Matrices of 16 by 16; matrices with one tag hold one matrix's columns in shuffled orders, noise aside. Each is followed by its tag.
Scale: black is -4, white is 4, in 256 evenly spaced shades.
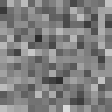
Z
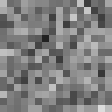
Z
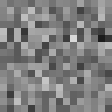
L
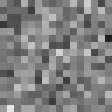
Z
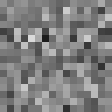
L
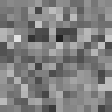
L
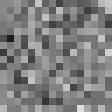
Z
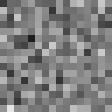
Z
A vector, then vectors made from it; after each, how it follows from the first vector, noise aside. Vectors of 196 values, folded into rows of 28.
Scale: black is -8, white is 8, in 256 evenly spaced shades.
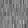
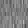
copied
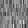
scaled up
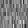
scaled up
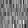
scaled up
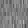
copied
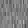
copied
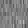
copied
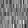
scaled up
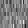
scaled up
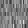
scaled up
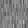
copied
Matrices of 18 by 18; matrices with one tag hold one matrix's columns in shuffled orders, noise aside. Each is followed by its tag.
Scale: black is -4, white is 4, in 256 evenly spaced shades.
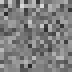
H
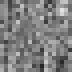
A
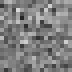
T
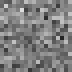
T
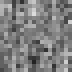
A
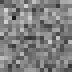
T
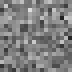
T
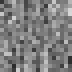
A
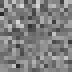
H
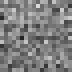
T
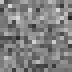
T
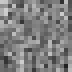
A
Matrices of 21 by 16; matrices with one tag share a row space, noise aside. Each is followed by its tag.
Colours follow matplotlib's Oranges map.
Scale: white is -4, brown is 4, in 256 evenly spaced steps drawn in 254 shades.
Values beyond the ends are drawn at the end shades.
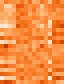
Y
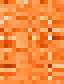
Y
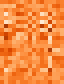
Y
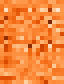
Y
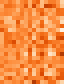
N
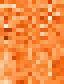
Y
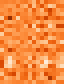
N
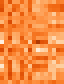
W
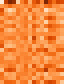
N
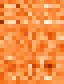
N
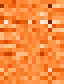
Y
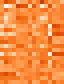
Y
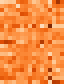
Y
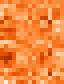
Y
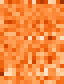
N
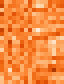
W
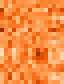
W
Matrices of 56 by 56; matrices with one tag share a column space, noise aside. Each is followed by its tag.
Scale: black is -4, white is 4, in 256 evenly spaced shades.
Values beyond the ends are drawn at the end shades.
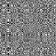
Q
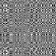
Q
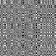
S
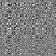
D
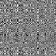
Q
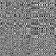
D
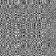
S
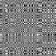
Q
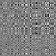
D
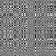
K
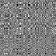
D
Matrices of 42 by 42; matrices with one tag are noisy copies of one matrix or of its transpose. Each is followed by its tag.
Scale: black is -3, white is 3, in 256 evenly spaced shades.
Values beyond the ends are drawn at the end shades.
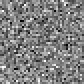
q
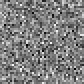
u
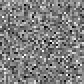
u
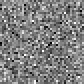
u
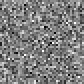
u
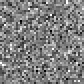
q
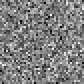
q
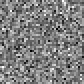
q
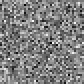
u
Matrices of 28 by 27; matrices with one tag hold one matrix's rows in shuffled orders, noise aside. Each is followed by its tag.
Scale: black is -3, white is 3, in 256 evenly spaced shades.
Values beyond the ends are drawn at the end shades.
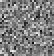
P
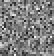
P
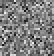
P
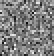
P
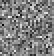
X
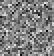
X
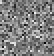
P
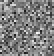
P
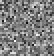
P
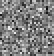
X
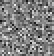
X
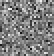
X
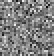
X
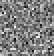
P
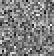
P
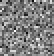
P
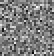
P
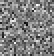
P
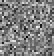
P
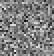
P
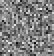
X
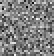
P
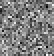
X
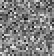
P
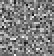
P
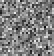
X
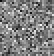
X
